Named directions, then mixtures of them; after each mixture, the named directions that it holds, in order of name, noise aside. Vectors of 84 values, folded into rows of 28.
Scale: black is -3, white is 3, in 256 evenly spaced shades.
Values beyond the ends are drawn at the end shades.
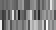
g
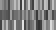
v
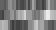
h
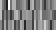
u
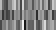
u, v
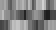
h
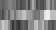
h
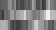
h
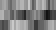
h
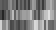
g, h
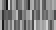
g, u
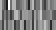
u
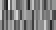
u
